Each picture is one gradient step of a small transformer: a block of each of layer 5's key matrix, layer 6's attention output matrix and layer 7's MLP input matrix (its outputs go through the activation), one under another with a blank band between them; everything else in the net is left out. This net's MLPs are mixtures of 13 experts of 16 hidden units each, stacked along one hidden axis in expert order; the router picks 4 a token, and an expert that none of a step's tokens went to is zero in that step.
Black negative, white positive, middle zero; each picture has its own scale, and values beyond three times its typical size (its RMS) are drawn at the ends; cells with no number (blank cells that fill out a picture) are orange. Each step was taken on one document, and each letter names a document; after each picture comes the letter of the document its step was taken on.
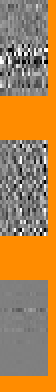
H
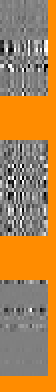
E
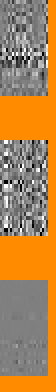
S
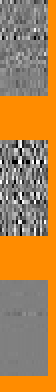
H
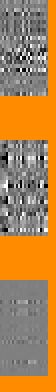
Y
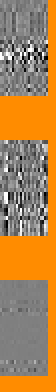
Y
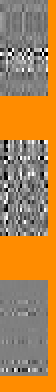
Y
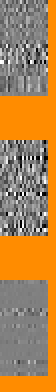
E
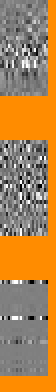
S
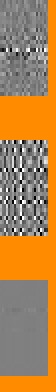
H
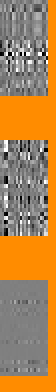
Y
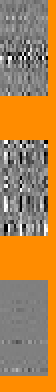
S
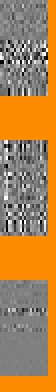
E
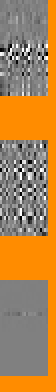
H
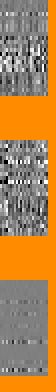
Y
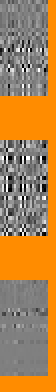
E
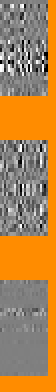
E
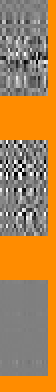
H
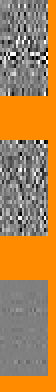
S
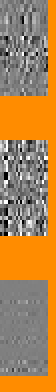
Y
